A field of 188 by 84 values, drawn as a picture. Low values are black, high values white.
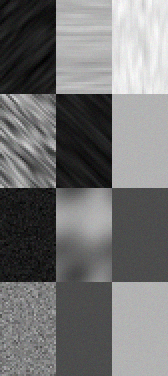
It is made of 4 by 3 panels. Panel 1,1: very low, slanting up to the right, faint in contrast. Panel 1,2: high, streaked across, faint in contrast. Panel 1,3: very high, streaked downward, faint in contrast. Panel 2,1: middling, slanting down to the right, strong in contrast. Panel 2,2: very low, slanting down to the right, faint in contrast. Panel 2,3: high, flat. Panel 3,1: very low, fine-grained, faint in contrast. Panel 3,2: middling, smooth, strong in contrast. Panel 3,3: low, flat. Panel 4,1: middling, fine-grained. Panel 4,2: low, flat. Panel 4,3: high, flat.
